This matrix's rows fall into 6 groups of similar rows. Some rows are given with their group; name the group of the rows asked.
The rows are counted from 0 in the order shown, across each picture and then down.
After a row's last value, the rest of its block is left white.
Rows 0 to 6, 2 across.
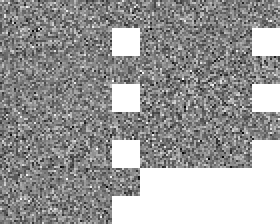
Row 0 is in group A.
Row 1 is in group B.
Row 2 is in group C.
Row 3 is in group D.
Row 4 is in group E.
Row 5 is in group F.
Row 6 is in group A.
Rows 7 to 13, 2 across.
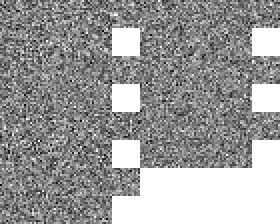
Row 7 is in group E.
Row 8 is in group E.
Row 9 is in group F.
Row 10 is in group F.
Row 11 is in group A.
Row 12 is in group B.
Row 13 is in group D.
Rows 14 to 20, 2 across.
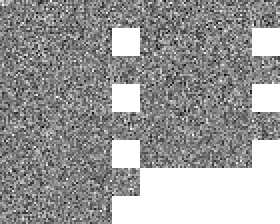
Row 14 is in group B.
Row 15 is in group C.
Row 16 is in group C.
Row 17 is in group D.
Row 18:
F
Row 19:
B
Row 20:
F
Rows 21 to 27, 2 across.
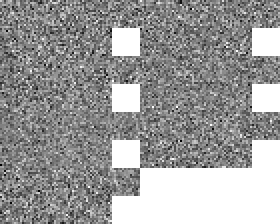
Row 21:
B
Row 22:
B
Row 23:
C
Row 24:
B
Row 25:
C
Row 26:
A
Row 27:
E
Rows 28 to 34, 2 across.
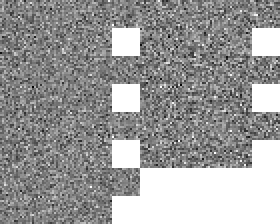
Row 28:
C
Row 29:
E
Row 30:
A
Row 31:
A
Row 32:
C
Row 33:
A
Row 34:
A
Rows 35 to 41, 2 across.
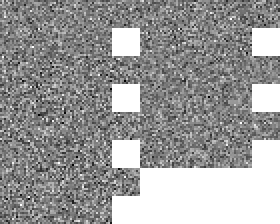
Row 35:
A
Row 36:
A
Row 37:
A
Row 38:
D
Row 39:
B
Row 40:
E
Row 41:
B
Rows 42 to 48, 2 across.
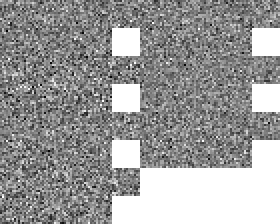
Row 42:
B
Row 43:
F
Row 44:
A
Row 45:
C
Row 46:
F
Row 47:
F
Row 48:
E
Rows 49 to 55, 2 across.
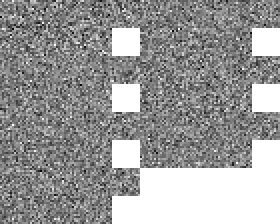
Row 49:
D
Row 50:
A
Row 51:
C
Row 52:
B
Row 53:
B
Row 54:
B
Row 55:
B
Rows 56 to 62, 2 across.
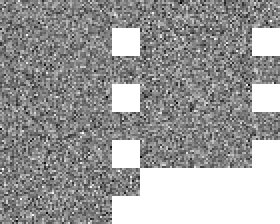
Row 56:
E
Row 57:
B
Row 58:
C
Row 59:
E
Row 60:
D
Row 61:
E
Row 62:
A
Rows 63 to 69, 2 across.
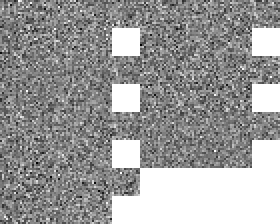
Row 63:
C
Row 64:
E
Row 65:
E
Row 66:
B
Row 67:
E
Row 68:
B
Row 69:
C
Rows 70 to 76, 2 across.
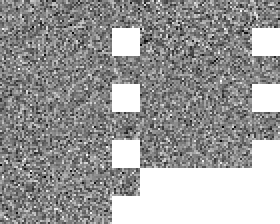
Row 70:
D
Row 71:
E
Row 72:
E
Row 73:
D
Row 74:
C
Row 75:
C
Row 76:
C
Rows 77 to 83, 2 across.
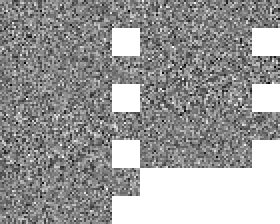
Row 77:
F
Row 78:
A
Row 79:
F
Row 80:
D
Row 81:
E
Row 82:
B
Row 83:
F
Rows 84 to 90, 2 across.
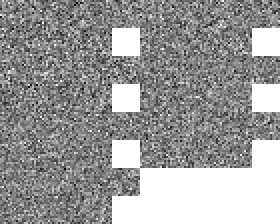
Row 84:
D
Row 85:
D
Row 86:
B
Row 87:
C
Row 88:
A
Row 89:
F
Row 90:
B
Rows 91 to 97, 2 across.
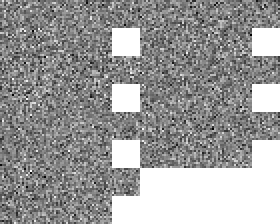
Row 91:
A
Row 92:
D
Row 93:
F
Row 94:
D
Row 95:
C
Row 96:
D
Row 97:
C
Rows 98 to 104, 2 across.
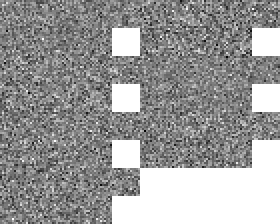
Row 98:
B
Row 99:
B
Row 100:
E
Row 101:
A
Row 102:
A
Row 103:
B
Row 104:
B
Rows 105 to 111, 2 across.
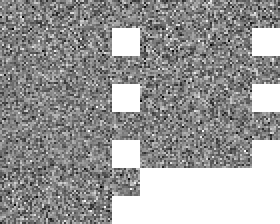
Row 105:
D
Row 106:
E
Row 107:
B
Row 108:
E
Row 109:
E
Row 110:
F
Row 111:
F
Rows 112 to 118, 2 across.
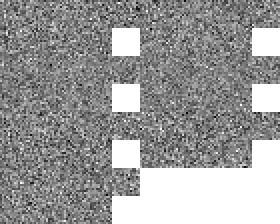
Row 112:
A
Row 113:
F
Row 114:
C
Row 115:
A
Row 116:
B
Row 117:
D
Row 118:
F
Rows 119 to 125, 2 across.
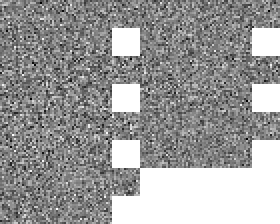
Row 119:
B
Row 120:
F
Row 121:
D
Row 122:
A
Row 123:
F
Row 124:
F
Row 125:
C
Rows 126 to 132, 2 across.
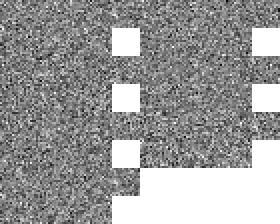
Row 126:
E
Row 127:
A
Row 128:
B
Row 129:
A
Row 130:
F
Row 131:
E
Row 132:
E
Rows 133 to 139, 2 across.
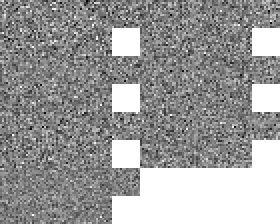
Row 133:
A
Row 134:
F
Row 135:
A
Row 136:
F
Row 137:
F
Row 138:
C
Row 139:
A
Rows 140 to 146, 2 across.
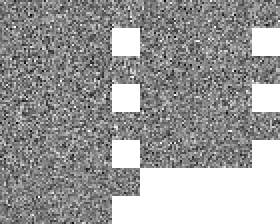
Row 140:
F
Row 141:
C
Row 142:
F
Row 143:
C
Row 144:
E
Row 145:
A
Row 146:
A
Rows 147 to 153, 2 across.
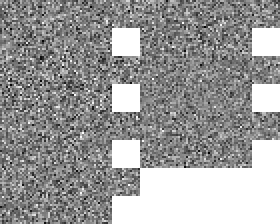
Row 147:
F
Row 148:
D
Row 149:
B
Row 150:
F
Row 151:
D
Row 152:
D
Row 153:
D
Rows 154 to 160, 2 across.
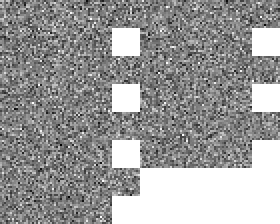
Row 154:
A
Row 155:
A
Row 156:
A
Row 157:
C
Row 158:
D
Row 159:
D
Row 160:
B
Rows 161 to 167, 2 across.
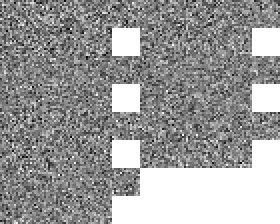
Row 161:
B
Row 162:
D
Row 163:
A
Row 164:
E
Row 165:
F
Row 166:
D
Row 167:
C
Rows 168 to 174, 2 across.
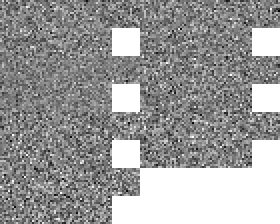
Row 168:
A
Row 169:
A
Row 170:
C
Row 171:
A
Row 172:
F
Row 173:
A
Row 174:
B
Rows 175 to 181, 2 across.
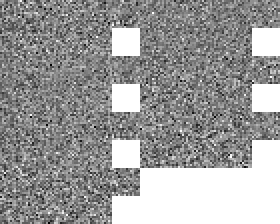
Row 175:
C
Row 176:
B
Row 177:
C
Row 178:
F
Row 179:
C
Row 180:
D
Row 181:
E
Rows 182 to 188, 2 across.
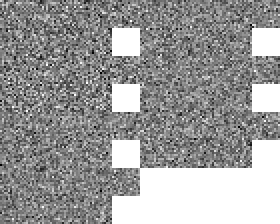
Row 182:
B
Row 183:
F
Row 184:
B
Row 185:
E
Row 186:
C
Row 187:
B
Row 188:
B
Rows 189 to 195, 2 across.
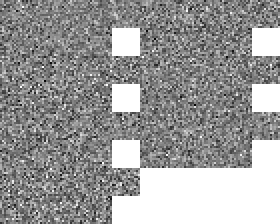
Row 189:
E
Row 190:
B
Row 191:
A
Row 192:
A
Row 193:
D
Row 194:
F
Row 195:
B
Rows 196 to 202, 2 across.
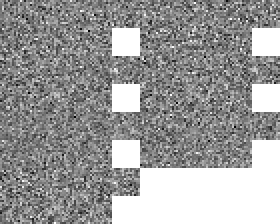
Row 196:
C
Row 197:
A
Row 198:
E
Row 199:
E
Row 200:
D
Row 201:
C
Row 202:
E
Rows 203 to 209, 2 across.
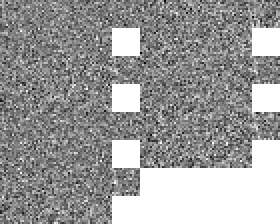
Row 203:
A
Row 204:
C
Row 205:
E
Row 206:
E
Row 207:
A
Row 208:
E
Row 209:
E
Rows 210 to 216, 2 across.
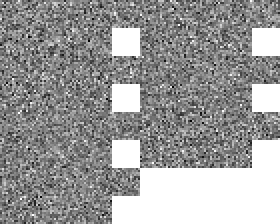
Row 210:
E
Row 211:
D
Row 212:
F
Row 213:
A
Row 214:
E
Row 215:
B
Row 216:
A
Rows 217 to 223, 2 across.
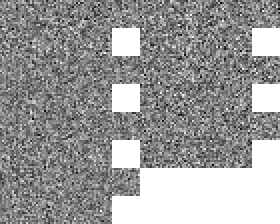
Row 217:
D
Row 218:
D
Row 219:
D
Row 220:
B
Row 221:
D
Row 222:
B
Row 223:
F
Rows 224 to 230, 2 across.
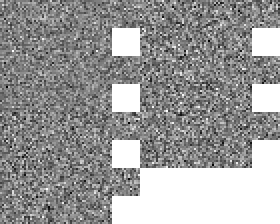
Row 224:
B
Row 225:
D
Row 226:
B
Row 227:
B
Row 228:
F
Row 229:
B
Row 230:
F
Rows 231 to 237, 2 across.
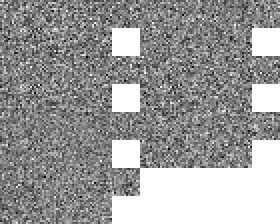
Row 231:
A
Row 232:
F
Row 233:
A
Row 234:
A
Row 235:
A
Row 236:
E
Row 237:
C
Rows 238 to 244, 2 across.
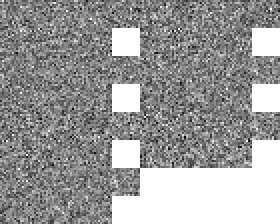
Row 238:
A
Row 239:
A
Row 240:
B
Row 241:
E
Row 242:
F
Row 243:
E
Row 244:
E
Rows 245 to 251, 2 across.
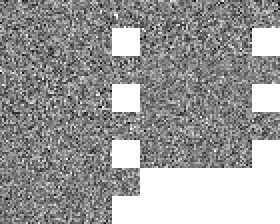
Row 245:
E
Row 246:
D
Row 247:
D
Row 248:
D
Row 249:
F
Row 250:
B
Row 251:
B
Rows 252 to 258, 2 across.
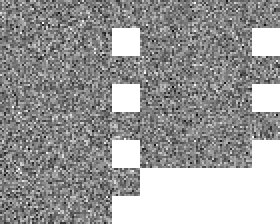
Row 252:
D
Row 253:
A
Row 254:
B
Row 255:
A
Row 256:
E
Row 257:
C
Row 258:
E
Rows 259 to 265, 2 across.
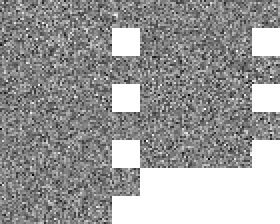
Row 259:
E
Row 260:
B
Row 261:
A
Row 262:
F
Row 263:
D
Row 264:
F
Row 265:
D
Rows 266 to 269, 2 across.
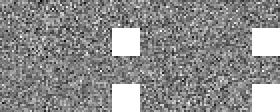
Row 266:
B
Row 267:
A
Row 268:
D
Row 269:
D
